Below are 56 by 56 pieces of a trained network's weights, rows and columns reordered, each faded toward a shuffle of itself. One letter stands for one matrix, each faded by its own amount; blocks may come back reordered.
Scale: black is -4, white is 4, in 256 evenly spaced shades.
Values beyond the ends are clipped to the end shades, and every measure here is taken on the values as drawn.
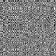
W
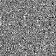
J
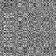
W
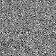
J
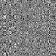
W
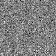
J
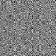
W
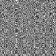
W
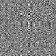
W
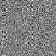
W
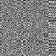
W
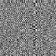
W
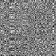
W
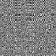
W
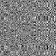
W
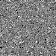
J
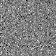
J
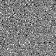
J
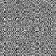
W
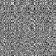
W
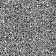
J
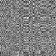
W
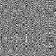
W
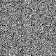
J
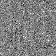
J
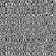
W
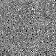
J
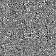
J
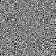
W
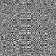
W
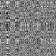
W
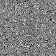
J
